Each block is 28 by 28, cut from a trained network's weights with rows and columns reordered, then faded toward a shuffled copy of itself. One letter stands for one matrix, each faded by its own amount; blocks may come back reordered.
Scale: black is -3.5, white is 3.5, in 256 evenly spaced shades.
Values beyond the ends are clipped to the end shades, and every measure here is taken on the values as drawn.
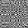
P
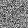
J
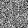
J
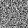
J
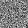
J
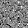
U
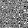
U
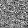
J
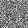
J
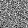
J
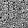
U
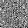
U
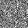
U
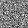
J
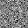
U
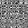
P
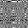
P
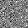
U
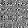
P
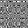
P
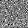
U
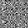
P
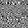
P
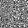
U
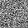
J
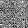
J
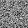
J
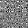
P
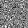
U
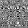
P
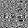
P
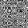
P
